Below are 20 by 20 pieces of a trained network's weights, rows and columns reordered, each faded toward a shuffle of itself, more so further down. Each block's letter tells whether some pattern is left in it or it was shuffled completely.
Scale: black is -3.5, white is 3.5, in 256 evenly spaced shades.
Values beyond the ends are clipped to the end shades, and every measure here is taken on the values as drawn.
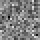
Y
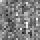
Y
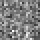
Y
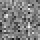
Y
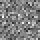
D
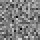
D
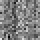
Y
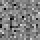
Y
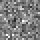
Y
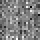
Y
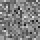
D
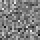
D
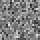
D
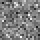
D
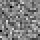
D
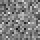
Y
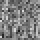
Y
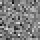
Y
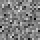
D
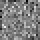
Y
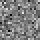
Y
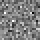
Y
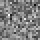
D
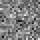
D
